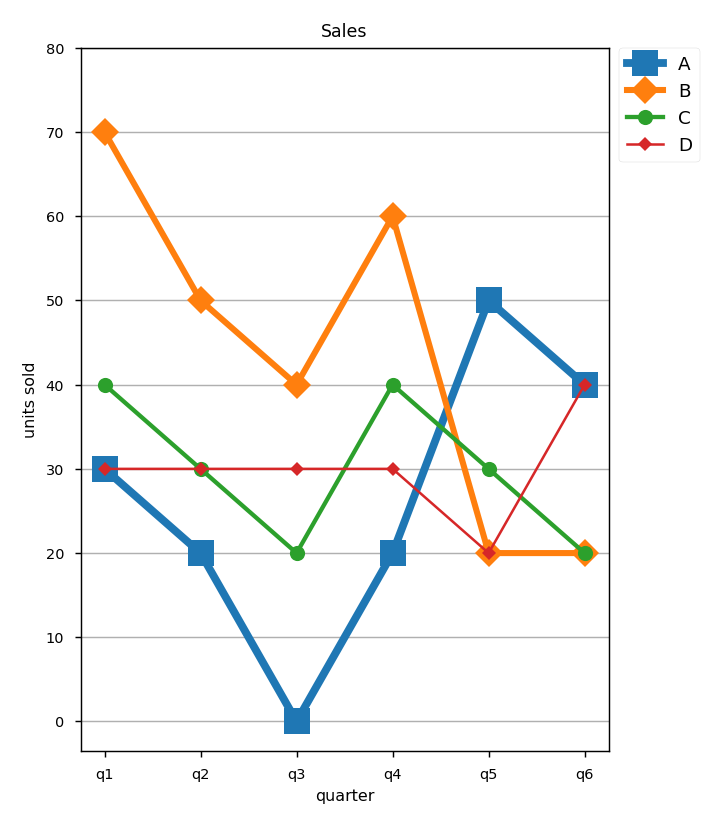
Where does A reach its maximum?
q5
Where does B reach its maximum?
q1
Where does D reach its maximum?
q6
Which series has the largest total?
B
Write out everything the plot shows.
Title: Sales
x-axis: quarter, ticks q1 q2 q3 q4 q5 q6
y-axis: units sold, ticks 0 10 20 30 40 50 60 70 80
Legend: A, B, C, D
Values:
A: 30 20 0 20 50 40
B: 70 50 40 60 20 20
C: 40 30 20 40 30 20
D: 30 30 30 30 20 40
